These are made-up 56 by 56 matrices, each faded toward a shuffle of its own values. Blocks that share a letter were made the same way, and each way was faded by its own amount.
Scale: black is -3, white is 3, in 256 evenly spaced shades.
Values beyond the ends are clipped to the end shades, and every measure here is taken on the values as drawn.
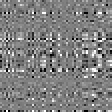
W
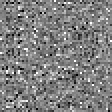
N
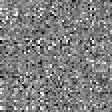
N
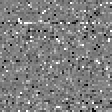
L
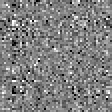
N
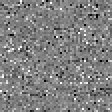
L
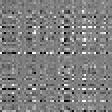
W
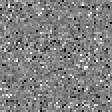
L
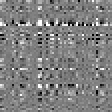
W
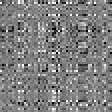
W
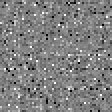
L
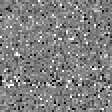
L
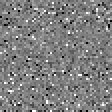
L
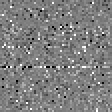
L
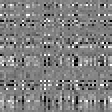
W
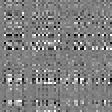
W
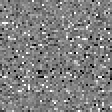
L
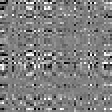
W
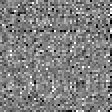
N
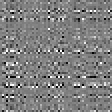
W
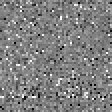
L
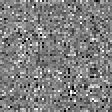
N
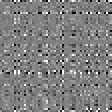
W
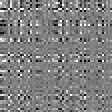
W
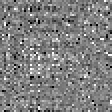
N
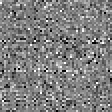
N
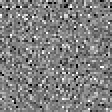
N
